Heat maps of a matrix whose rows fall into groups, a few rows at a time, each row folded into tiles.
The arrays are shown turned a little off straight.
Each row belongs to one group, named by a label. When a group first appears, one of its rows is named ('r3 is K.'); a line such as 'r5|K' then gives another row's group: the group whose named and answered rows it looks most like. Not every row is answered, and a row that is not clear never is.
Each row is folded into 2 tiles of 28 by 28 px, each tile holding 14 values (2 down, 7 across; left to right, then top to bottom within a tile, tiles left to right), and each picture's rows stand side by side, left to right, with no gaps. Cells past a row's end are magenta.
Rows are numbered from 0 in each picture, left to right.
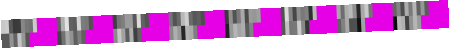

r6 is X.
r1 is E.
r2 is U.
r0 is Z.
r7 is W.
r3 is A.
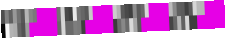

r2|Z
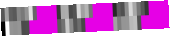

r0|W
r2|A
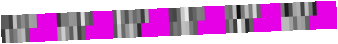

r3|A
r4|E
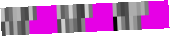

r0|X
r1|X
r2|W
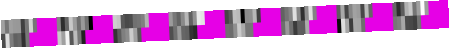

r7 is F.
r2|Z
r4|E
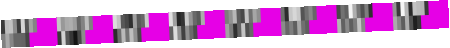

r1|X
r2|Z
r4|E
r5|A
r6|A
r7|E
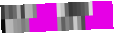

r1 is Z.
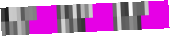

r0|A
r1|U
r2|U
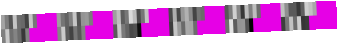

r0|X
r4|E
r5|Z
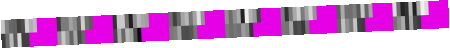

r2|E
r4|E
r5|F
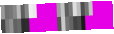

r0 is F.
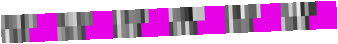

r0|X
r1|A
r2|U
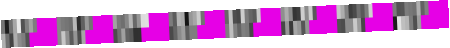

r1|X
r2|F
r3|E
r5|E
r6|Z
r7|W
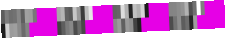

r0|W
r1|F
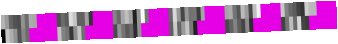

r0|W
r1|A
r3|U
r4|F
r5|Z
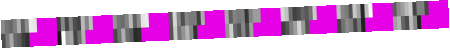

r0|F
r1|W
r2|F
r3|U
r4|X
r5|Z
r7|A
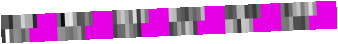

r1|A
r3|Z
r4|A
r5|F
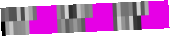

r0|W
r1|E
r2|U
